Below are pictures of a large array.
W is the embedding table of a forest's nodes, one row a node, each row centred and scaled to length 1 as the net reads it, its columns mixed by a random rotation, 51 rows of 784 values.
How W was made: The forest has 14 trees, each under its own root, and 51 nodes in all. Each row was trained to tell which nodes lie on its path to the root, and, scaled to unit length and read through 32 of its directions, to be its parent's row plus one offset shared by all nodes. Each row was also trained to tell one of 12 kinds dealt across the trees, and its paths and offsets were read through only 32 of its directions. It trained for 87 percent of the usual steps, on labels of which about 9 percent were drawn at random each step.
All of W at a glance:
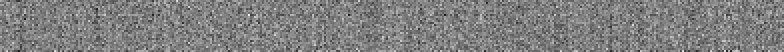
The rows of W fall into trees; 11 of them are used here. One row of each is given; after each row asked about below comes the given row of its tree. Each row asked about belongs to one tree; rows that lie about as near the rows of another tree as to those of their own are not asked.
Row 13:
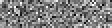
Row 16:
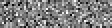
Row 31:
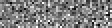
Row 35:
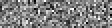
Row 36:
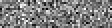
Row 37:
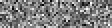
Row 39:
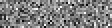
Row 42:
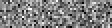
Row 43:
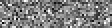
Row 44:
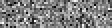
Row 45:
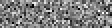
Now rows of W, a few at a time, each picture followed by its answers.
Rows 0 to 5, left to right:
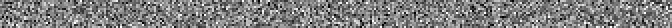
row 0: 31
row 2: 35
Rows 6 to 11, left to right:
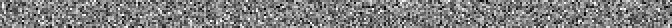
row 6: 35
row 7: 16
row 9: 39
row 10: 13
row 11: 37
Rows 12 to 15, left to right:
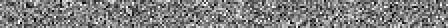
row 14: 31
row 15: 31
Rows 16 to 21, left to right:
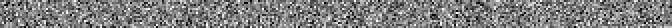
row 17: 39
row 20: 44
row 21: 13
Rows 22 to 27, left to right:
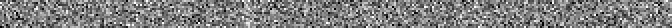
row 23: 39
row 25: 42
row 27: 36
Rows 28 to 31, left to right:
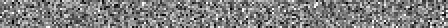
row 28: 37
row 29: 13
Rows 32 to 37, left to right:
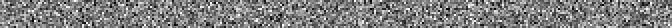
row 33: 42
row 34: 39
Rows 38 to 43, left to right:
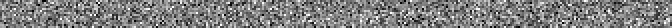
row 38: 42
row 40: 16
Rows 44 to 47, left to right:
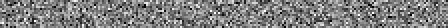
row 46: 37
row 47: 36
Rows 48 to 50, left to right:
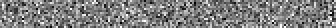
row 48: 35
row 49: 37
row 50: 31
